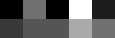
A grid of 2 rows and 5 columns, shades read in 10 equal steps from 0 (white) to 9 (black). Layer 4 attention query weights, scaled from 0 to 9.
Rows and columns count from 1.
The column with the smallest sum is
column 4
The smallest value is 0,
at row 1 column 4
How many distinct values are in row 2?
4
